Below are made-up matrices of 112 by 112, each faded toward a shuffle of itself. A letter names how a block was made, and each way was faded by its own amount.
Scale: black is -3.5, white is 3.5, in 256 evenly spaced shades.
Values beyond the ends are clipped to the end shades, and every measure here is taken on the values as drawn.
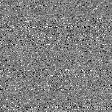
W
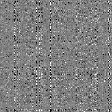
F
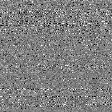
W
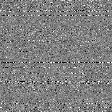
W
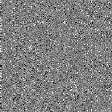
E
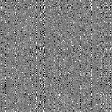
F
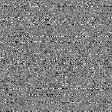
W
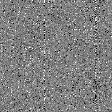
E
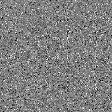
E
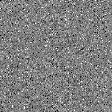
E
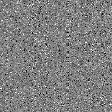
E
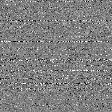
W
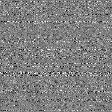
W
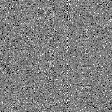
E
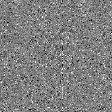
E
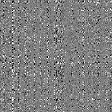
F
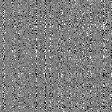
F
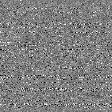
W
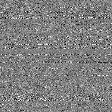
W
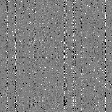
F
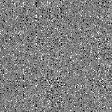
E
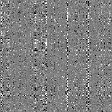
F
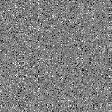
E
